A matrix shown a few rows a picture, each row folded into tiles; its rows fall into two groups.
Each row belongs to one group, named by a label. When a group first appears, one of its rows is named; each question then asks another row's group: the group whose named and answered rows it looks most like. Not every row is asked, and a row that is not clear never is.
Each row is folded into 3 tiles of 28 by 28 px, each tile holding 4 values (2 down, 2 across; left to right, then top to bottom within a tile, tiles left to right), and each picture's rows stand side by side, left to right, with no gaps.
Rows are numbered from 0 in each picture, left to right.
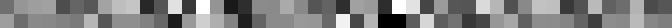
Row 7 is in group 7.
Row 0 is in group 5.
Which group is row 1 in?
5
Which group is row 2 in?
7
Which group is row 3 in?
7
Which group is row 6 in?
5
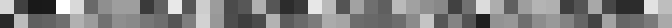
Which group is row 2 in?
7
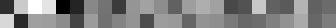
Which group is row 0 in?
5
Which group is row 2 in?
5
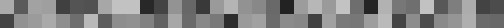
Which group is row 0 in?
7
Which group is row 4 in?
7
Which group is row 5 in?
7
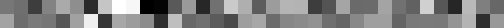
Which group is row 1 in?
5
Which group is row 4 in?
7
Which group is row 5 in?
7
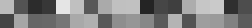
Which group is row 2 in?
5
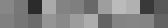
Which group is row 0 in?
7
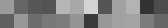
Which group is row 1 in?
7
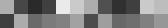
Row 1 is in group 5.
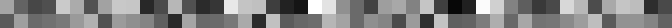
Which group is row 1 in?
5
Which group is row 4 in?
7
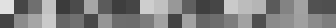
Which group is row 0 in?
7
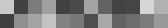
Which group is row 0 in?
7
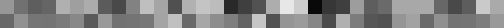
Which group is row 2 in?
5
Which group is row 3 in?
5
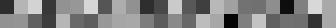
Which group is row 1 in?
7
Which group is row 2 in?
7
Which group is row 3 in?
7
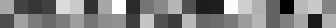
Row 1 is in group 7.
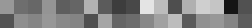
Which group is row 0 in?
7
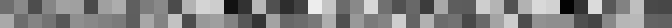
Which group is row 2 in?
5
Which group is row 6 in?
5
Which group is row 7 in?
7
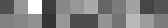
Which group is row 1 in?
7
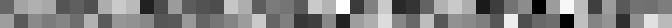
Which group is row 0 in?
5
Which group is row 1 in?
5
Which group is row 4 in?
7
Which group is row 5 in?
5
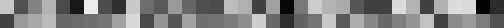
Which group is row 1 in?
7
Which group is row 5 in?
5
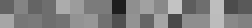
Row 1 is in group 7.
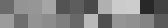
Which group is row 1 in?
5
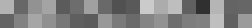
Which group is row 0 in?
7
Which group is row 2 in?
7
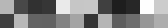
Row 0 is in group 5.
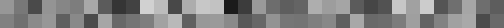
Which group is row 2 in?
5
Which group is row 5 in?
7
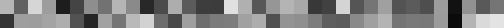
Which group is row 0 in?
7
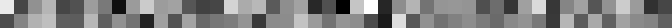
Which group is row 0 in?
7
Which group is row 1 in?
7
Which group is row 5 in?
5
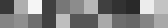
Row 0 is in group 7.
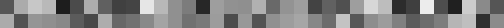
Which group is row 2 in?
7
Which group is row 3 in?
7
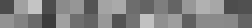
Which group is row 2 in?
5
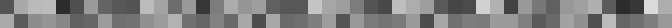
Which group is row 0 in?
5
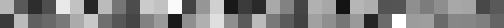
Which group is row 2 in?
7
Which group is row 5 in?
5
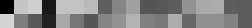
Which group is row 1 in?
7
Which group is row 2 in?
5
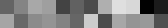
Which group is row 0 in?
5
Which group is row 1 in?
5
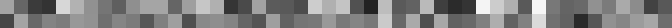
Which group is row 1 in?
7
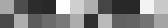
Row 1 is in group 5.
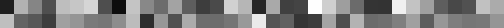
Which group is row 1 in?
7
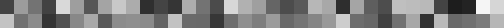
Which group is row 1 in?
5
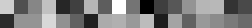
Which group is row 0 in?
7
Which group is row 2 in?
5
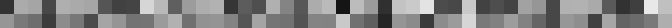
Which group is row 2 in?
5
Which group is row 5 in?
7
